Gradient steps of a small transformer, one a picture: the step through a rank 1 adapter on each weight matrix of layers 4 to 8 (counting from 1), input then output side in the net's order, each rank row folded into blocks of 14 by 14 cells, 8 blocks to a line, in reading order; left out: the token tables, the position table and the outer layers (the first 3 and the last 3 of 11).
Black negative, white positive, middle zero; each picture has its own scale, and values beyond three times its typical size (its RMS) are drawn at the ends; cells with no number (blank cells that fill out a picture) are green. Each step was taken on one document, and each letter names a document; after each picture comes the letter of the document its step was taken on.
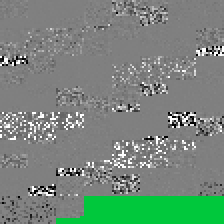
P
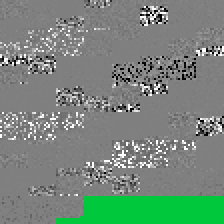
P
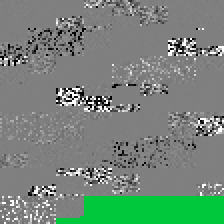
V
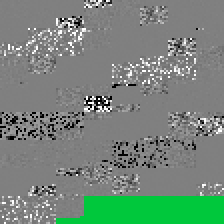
V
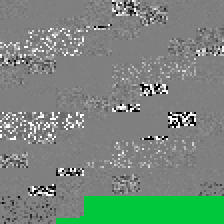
P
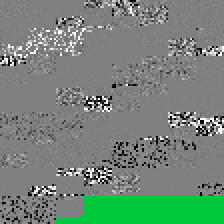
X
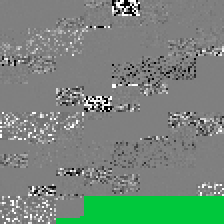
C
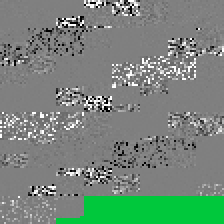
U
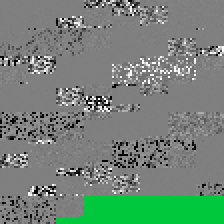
V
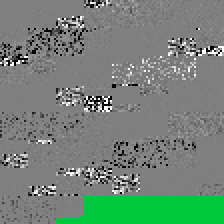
U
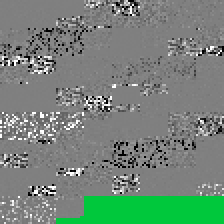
U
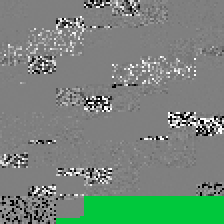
X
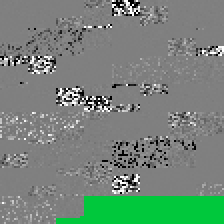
V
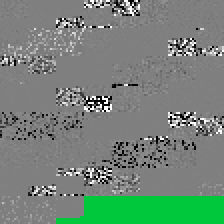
X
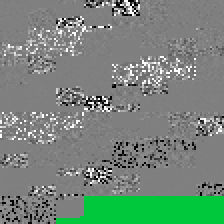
X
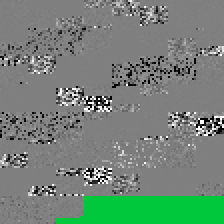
V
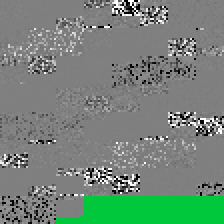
X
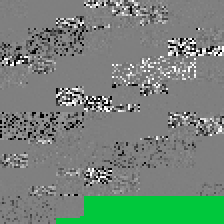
U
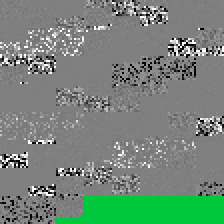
P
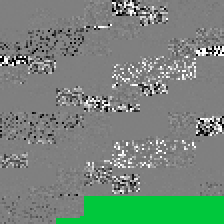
P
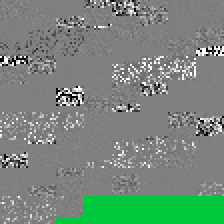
P
